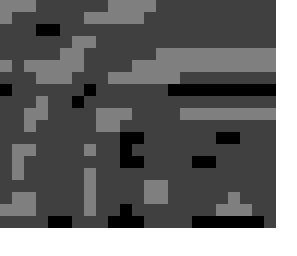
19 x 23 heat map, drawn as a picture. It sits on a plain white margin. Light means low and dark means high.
Rings spread out from the bottom right. The halves do not mirror each other. The top right is the smoothest part. Overall the values sit about 70% of the way up the scale.
